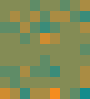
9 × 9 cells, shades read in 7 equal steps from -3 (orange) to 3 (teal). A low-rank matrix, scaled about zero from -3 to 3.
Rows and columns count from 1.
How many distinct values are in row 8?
3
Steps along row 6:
same same same up down same same same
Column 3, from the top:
0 0 -1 1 0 0 -1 0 2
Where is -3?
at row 9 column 6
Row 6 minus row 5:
0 0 0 0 1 0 0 0 -1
